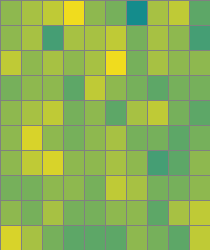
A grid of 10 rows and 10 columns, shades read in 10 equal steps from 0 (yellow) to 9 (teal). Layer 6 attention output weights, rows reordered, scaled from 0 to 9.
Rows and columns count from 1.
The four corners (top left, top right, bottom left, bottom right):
4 6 1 2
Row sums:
38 41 32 46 40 42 39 42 41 44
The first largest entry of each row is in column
7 3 7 4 6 9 8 1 8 4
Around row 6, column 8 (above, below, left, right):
2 7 5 6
